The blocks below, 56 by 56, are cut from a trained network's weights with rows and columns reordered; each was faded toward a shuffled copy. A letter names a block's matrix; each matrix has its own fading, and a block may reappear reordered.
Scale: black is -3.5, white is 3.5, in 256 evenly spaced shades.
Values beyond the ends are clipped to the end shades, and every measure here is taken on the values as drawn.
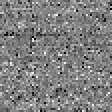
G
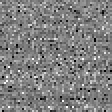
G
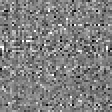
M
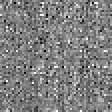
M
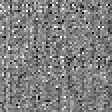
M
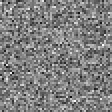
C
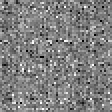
M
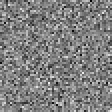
C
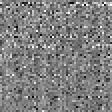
M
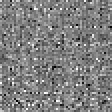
M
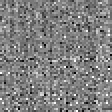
M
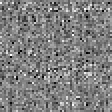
M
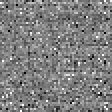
G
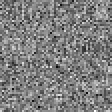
C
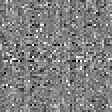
M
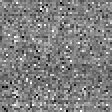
G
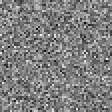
C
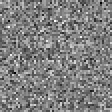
C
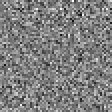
C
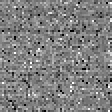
G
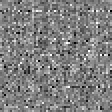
M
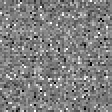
G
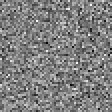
C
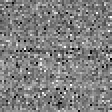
G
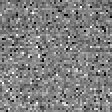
G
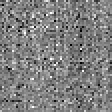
M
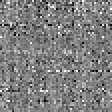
M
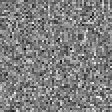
C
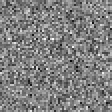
C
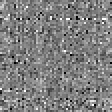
M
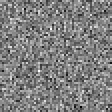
C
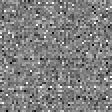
G
